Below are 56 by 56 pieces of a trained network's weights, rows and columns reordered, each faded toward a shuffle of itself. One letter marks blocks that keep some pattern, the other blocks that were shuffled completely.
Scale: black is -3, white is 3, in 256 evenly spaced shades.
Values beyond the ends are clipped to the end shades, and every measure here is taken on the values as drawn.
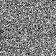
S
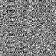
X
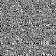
X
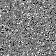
S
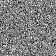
S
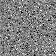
S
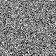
S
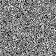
S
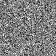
S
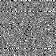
X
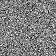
S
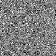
X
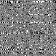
X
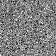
S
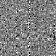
X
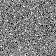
S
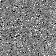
S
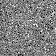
S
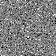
S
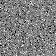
S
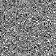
X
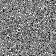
S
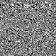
X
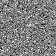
S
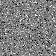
S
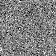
S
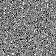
S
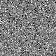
S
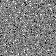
S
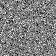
S
